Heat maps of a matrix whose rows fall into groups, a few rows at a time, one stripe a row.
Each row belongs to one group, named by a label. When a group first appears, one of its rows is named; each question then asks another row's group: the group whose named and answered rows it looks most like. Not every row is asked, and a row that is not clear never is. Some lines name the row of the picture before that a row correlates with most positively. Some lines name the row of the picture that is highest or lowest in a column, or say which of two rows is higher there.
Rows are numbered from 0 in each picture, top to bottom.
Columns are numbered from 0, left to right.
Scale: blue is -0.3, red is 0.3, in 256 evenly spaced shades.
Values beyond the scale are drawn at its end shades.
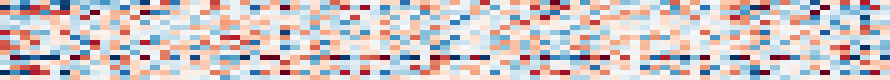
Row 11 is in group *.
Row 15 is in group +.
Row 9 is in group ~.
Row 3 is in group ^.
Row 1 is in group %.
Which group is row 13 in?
+
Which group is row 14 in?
%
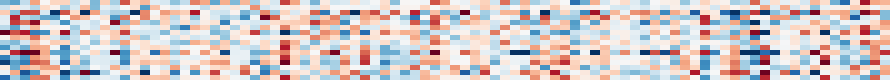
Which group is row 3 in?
*
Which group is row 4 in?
+
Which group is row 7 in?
+
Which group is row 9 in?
%
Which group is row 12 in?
%
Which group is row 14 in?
^
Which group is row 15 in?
%
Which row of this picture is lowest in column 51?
10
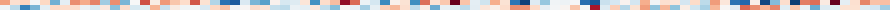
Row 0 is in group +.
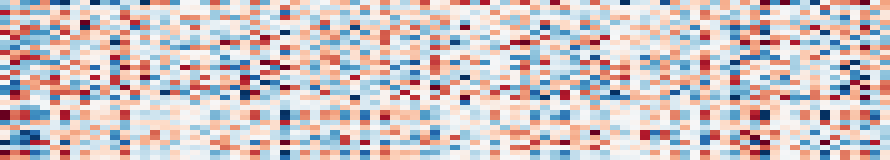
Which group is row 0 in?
^
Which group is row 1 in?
%
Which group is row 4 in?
^
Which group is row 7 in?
*
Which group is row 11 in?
+
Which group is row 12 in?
*
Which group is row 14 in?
*
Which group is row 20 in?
^
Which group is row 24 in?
%
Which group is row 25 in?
~
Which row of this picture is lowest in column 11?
8
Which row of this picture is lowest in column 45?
8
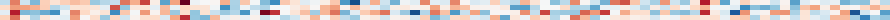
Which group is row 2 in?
*
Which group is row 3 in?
~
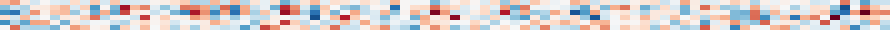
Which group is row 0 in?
~
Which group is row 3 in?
+
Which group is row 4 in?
%
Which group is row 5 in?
*
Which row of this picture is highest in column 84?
0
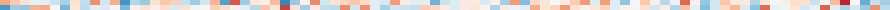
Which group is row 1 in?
%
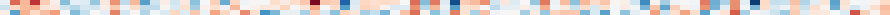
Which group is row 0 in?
+
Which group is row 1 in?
+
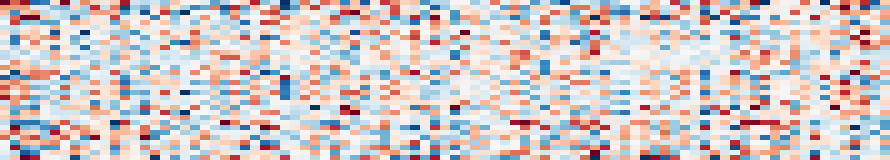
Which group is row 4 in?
*
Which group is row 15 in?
%
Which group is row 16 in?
~
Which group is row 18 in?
~
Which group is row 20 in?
^
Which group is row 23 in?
~
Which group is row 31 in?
+
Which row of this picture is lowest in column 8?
6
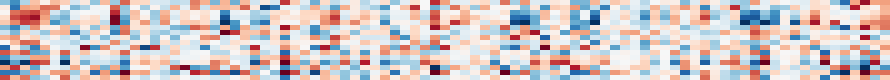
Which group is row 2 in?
+
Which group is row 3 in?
+
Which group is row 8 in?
+
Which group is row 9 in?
^
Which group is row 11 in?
%
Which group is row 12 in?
%
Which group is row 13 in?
~
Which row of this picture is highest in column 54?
9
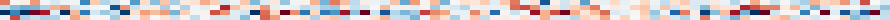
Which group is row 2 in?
%
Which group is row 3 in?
*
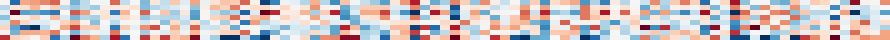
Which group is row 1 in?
+
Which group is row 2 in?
*
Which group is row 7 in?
+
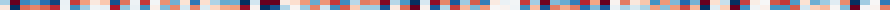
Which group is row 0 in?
*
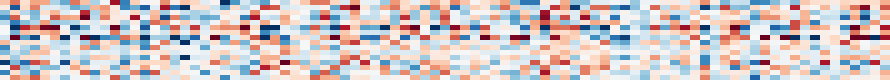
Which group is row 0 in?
+
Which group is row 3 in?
^
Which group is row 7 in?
^
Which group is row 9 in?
^
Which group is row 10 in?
%
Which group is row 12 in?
%
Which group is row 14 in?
^
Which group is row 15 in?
+
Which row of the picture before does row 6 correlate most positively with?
1
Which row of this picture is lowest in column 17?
7
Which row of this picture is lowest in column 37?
7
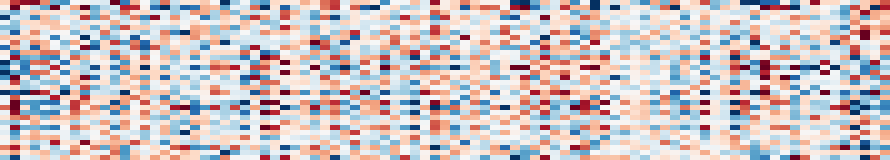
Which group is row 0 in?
+
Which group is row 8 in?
+
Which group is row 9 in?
^
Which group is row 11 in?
*
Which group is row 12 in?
%
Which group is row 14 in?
%
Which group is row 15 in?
^
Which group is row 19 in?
^
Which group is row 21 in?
~
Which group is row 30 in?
+
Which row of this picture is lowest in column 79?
1
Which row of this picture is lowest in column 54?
7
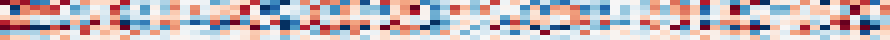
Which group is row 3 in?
~
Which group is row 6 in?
^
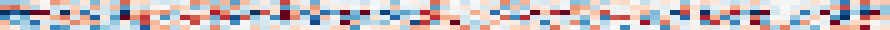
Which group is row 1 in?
~
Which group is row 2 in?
%
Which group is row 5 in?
^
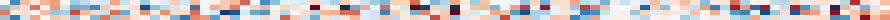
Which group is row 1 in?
+
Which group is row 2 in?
+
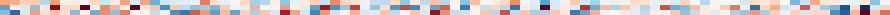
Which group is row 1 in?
^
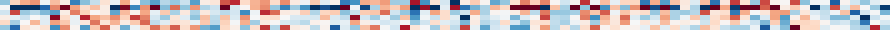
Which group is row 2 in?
*
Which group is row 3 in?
^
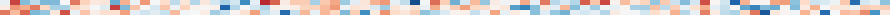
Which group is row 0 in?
*
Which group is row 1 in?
+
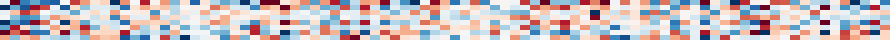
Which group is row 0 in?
*
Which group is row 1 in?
%
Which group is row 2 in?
+
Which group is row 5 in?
^
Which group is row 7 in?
~
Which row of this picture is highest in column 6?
6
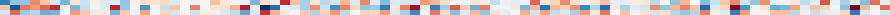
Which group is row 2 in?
*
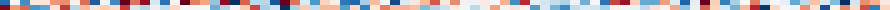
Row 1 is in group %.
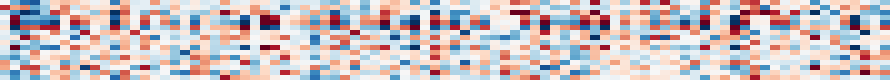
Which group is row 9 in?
*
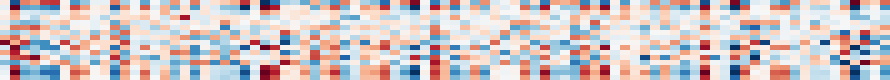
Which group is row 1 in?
*
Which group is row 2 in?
*
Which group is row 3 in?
~
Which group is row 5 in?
+
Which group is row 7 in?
~
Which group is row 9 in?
*
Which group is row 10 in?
~
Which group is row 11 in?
+
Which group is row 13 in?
*
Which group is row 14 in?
*
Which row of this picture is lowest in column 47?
0
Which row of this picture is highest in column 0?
8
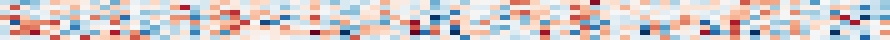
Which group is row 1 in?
~
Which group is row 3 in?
~
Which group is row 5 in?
+
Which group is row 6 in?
+
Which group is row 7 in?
^
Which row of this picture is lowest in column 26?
4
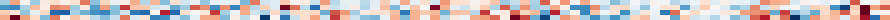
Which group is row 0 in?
^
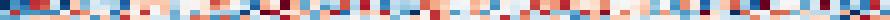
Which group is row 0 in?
%
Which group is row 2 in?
*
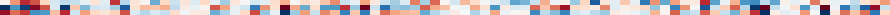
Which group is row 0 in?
+
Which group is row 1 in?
%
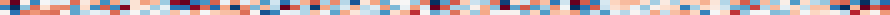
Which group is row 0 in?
~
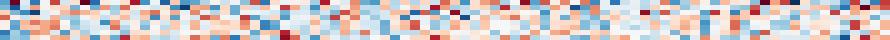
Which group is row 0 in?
^
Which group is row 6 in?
%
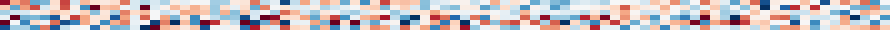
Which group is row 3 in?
*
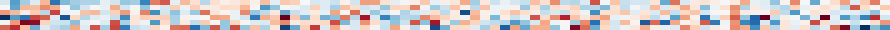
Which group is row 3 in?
%
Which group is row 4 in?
+
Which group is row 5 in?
~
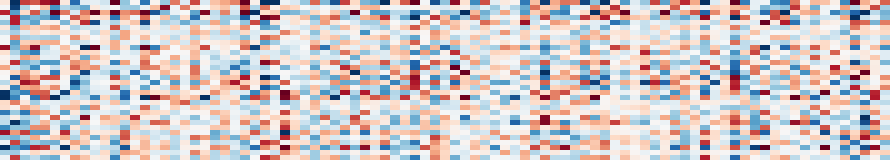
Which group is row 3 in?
*
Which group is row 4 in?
^
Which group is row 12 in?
*
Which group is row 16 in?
+
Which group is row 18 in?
%
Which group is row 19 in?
^
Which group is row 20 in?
~
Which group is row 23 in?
^
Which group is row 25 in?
%
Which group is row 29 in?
%
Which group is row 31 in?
*
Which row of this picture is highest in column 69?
2
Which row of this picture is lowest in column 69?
14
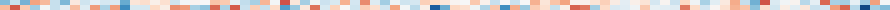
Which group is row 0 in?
%
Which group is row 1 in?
~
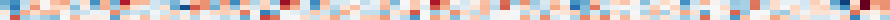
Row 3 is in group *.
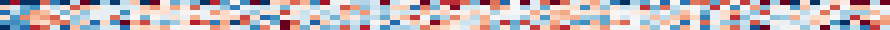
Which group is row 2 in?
%
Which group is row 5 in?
%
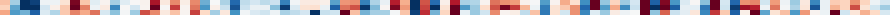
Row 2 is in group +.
